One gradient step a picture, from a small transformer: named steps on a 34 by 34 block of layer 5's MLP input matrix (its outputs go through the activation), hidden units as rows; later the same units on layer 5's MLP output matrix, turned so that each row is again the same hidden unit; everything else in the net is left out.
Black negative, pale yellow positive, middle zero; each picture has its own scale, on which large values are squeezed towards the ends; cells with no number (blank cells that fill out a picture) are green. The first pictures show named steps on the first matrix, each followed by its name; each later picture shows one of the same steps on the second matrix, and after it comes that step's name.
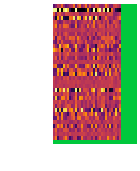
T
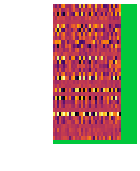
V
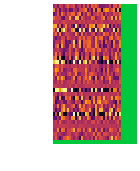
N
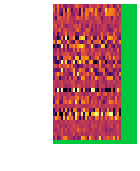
N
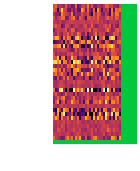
N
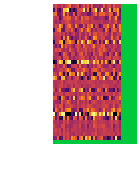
V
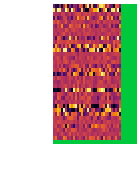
T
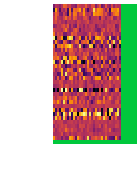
N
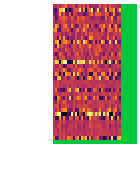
V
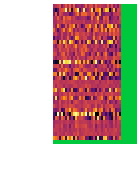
V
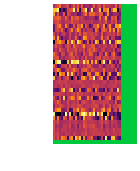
V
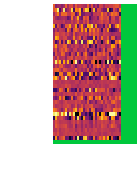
V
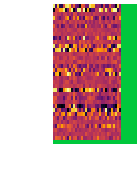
T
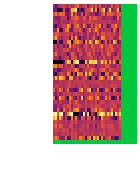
V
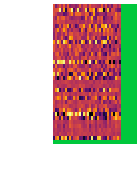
V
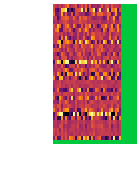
V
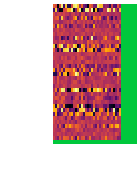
T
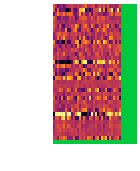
V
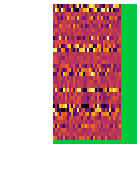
T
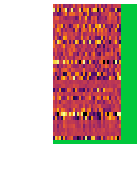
V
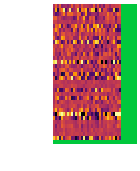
V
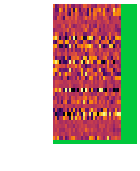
N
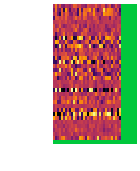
N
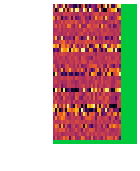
T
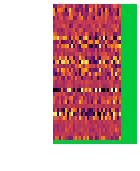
N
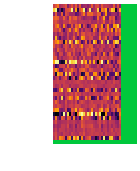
V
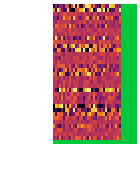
T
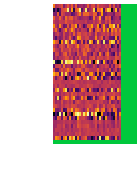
V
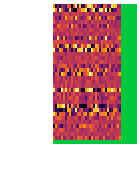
T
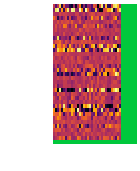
T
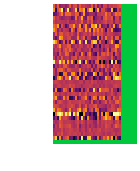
V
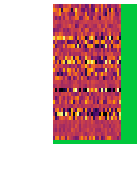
N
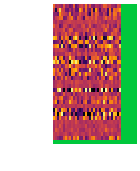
N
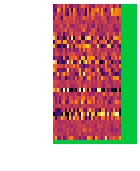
N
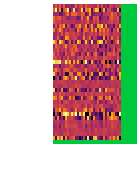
V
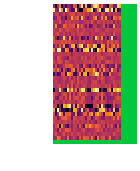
T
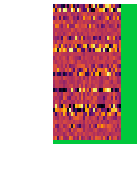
T
